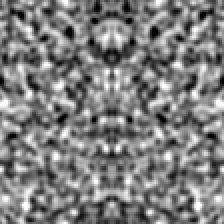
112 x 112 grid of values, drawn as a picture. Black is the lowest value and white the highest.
Slope: none. Mirror symmetry: left to right. Grain: blotchy. Seam: none. Histogram: bell-shaped. Stripes: none.
